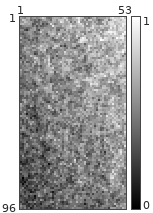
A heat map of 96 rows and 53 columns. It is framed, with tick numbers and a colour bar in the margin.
Mirror symmetry: none. Odd rows or columns: none. Stripes: none. Ninth with the highest average: top right. Ninth with the lowest average: bottom left. Slope: up to the top right.
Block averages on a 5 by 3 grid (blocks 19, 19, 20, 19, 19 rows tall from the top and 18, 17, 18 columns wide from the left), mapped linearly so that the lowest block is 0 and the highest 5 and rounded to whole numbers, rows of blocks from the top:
345 / 234 / 134 / 123 / 012
